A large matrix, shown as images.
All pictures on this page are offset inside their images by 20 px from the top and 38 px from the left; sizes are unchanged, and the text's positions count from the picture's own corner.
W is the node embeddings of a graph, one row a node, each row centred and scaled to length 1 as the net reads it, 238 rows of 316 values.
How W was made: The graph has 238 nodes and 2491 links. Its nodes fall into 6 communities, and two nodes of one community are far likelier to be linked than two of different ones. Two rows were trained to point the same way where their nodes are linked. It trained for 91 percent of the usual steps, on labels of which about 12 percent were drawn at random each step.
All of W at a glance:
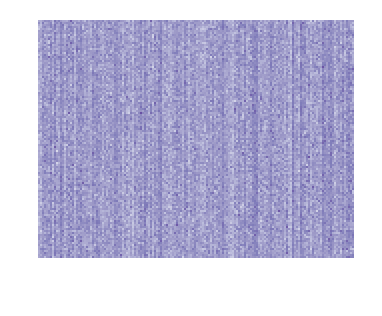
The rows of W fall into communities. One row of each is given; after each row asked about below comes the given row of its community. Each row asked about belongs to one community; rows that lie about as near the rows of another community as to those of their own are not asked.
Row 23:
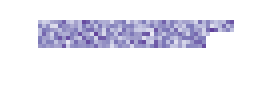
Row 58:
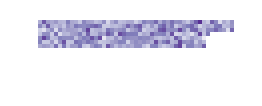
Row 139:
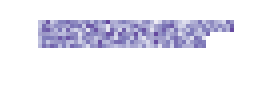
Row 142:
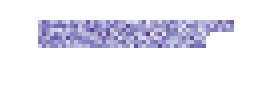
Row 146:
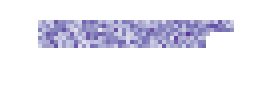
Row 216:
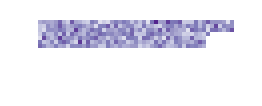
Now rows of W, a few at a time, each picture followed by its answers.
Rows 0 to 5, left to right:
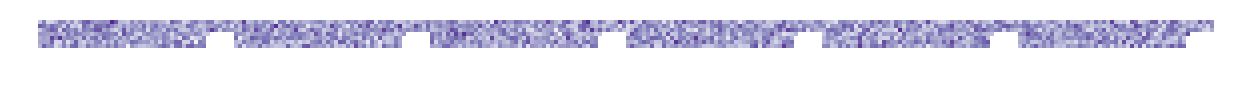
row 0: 139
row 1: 139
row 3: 58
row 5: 139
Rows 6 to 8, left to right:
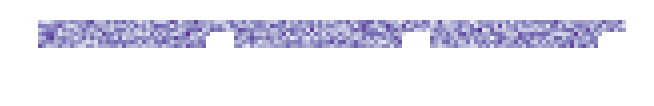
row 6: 139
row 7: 23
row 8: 23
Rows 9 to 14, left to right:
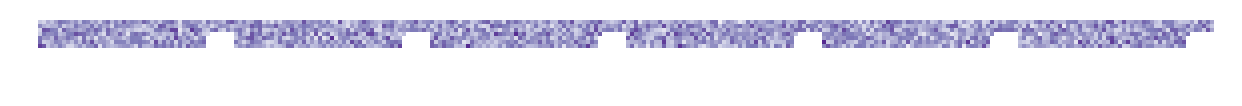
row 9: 23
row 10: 142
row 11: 216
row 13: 216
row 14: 23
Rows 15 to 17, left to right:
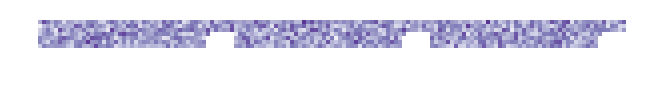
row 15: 58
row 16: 216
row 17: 58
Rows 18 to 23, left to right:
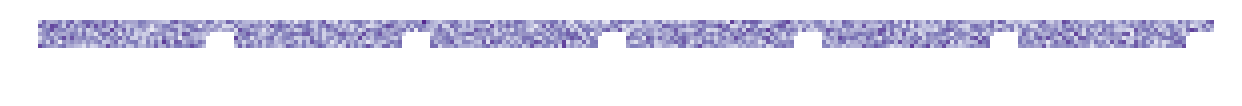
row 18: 139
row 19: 146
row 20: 23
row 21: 58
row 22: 23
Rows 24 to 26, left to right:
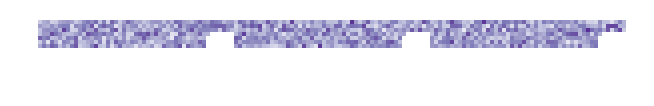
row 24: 146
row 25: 142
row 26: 23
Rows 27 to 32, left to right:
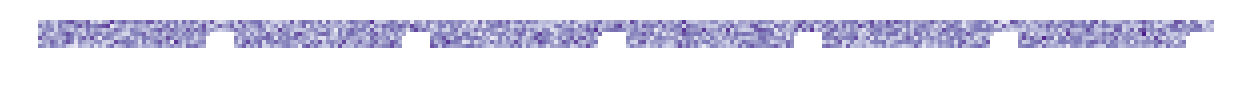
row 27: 139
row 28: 58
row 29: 216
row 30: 146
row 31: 139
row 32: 58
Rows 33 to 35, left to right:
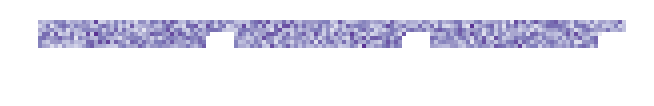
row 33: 23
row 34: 23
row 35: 23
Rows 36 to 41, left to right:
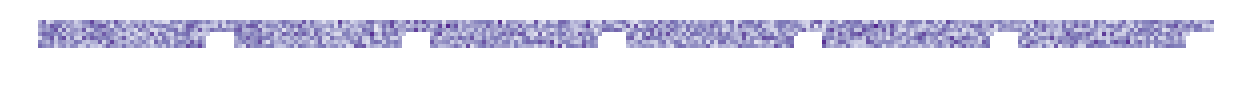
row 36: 139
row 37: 142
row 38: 142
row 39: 23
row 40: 23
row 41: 58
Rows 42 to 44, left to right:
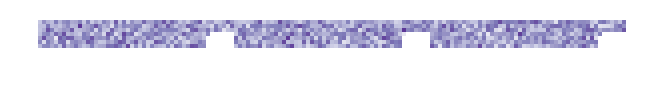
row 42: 58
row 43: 146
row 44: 216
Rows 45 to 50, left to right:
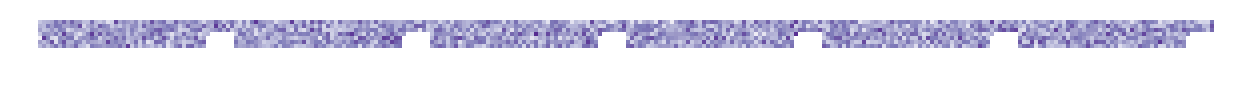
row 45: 146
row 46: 23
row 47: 58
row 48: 216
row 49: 216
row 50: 58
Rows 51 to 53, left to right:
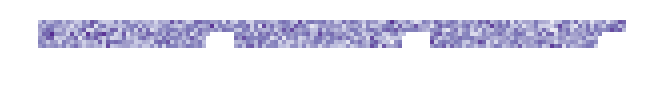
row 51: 146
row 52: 139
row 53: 142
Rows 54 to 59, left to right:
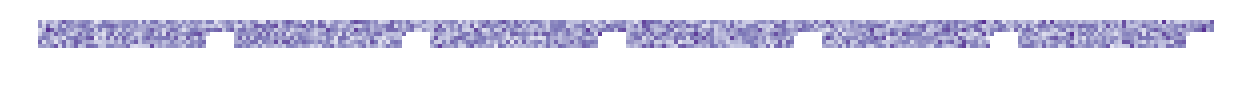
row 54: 216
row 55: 58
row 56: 58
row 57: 146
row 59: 146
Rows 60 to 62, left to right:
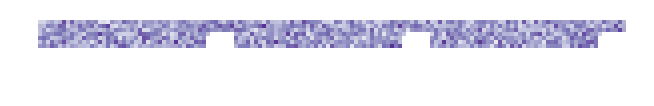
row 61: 58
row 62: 23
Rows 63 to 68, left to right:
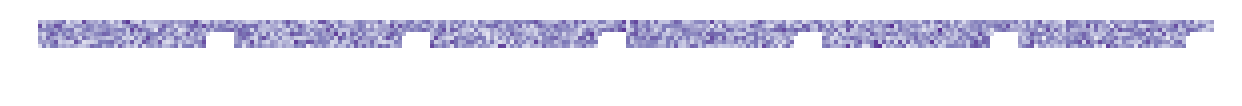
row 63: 146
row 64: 146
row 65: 216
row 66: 139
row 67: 23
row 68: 58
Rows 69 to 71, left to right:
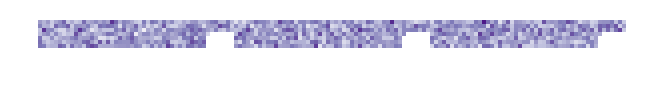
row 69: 23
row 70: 23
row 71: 146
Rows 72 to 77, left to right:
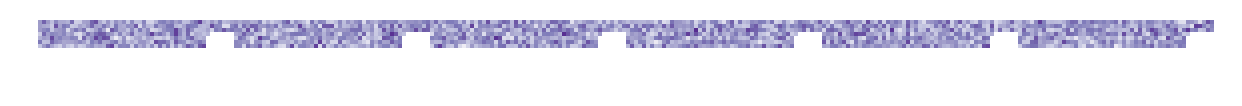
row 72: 58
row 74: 58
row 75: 146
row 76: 23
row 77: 142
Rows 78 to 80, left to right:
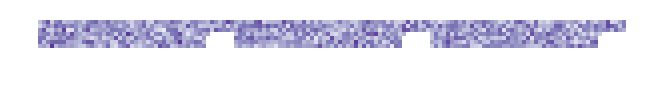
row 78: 142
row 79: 142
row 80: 146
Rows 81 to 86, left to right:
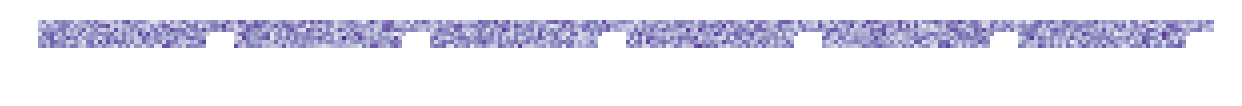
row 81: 146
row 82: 139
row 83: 58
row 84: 58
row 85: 23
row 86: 139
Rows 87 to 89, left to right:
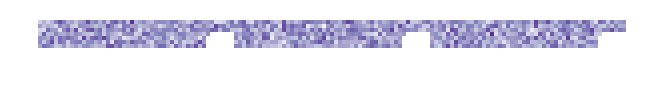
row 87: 58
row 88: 139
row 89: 216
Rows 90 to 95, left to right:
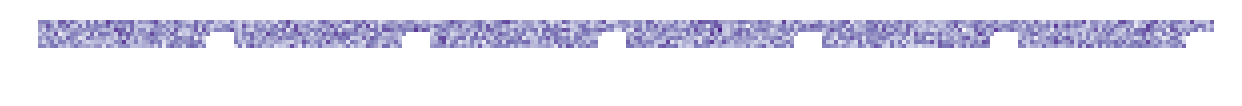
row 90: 216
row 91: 146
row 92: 139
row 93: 216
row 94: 23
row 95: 58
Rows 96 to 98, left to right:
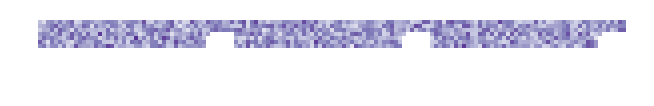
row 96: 216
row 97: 142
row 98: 142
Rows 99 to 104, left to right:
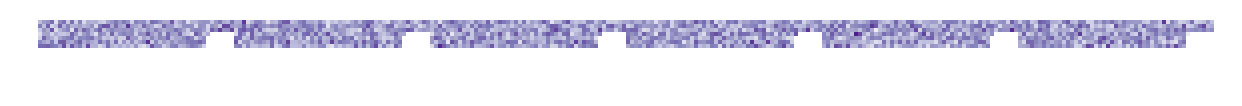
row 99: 216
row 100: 142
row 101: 58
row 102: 58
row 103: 146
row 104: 139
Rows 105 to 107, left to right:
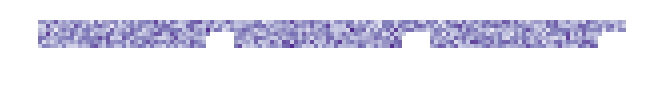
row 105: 58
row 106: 23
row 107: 58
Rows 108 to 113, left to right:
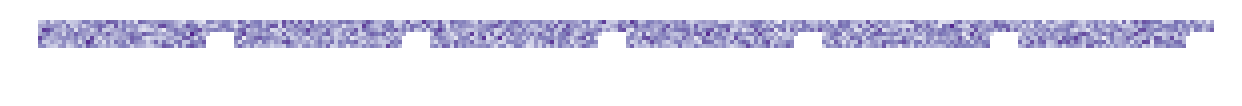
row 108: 23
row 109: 142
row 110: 216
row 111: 142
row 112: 146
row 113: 58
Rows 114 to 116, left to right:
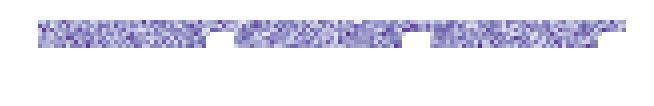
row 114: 23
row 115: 146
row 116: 139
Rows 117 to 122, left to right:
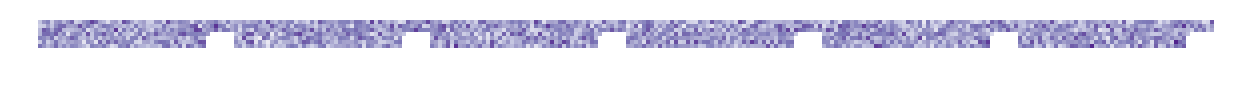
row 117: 146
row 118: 146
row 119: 216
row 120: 146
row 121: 146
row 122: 58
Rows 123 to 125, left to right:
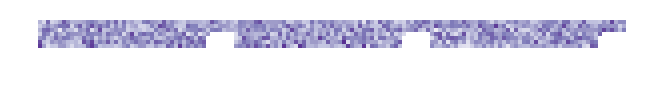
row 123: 23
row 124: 139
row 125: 139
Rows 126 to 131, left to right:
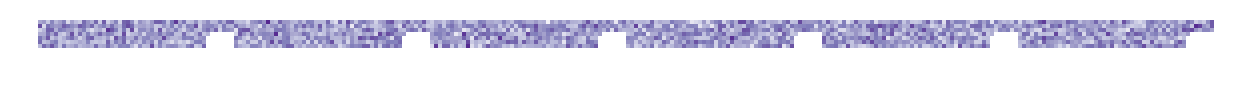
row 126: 146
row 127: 23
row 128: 146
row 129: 146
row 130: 58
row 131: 142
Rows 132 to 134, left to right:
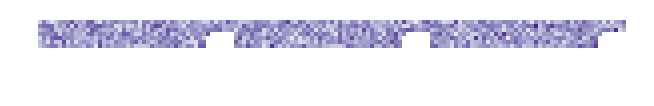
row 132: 139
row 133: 216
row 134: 139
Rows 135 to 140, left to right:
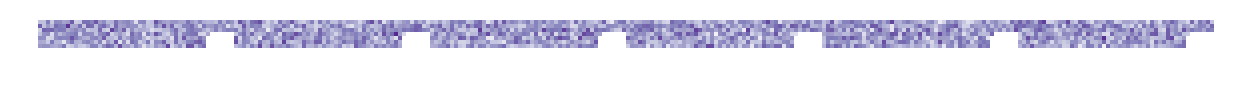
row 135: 23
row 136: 146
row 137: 139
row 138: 146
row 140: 142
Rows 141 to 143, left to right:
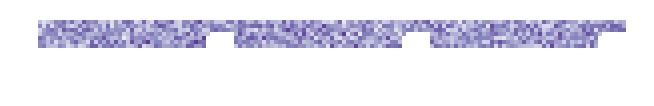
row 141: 23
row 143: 146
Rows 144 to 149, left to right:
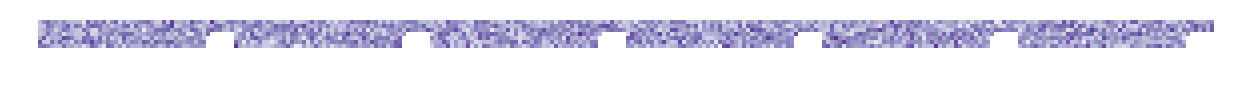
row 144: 58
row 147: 23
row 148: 216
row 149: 146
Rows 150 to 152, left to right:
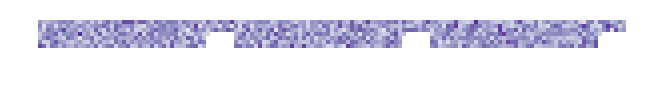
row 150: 216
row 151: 216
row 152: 146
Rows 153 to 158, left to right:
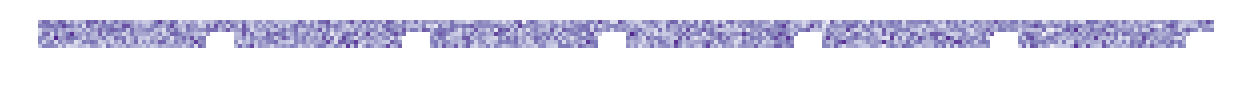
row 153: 142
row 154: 216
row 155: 146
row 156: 23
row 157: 216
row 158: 142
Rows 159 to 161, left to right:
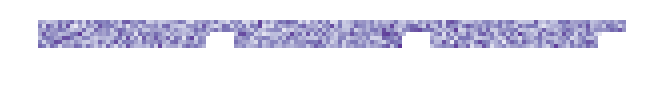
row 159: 216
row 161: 142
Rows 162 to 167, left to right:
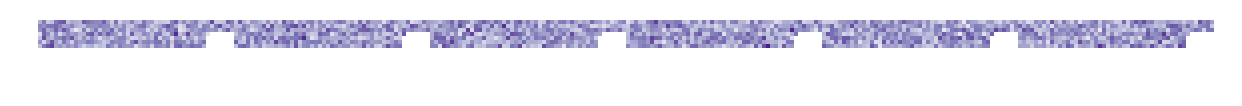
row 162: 142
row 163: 58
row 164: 216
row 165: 139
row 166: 139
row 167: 23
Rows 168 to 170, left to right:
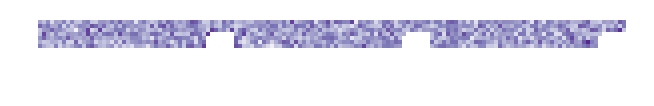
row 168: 23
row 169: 23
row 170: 142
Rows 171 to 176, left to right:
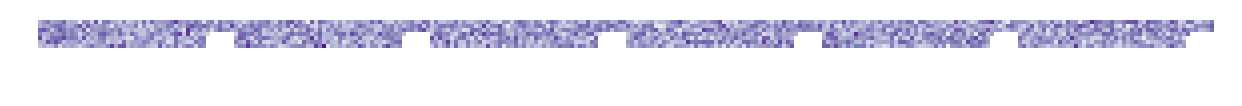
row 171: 142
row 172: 146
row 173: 146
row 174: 146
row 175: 216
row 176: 216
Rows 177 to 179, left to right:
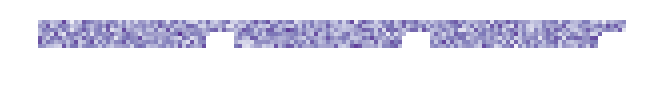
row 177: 23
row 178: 23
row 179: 23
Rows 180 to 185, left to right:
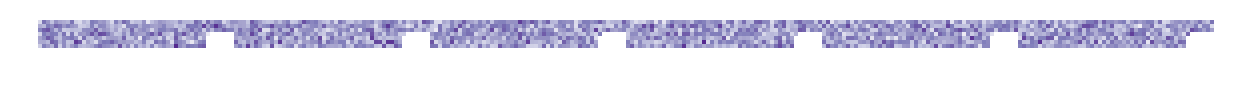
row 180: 146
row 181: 142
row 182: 216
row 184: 146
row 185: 216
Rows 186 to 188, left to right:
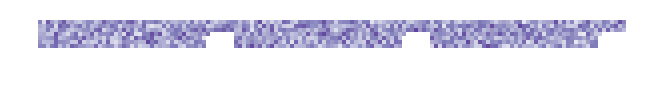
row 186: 216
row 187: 216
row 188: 146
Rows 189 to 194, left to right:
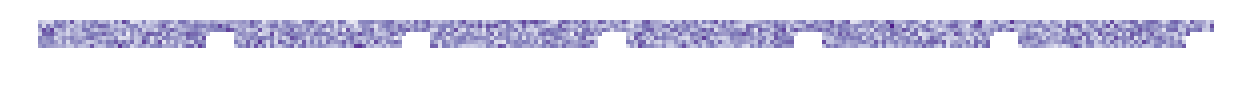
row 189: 146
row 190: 142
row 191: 216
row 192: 146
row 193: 142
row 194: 58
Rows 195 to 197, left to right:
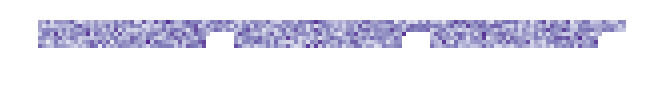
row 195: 23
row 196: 216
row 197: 139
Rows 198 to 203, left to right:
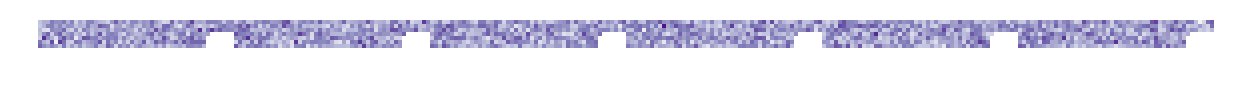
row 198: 216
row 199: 139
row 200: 139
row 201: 139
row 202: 146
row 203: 139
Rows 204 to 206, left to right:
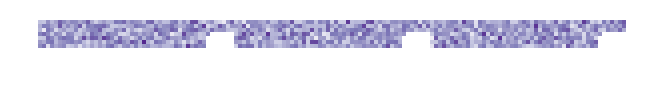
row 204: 139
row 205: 146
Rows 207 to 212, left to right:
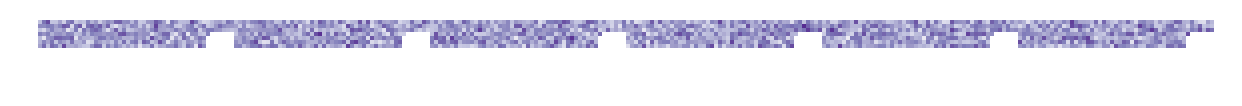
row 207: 139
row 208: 23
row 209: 58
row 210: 146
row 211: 146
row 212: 58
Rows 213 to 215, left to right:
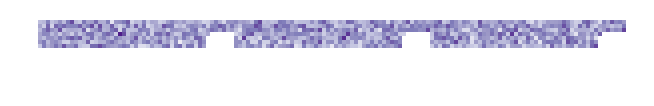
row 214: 146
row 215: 142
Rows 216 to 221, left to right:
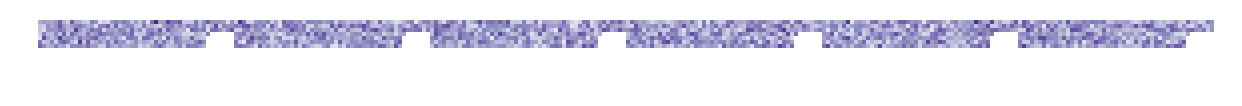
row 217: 139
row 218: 142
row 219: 58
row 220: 216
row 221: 139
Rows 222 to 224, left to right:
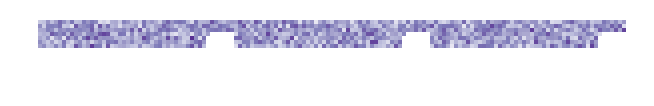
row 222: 146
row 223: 142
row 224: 146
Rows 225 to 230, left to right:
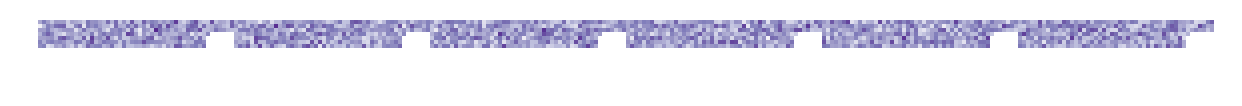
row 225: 58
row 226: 58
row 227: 216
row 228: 139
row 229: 23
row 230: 139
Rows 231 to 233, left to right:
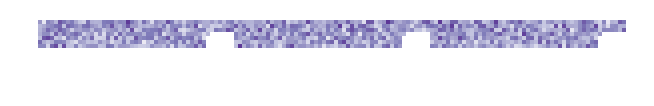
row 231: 216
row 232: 139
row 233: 139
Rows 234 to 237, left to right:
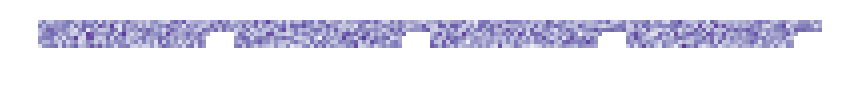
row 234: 146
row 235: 216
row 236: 216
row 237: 146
